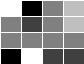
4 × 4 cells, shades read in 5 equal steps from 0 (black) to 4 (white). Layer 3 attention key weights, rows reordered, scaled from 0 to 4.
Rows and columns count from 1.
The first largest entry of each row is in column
1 4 1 2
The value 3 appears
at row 1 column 4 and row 2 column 4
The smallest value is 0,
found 2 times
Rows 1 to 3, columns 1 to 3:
4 0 2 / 2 1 2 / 2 2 2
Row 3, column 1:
2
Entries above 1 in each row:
3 3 4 1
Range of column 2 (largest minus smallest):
4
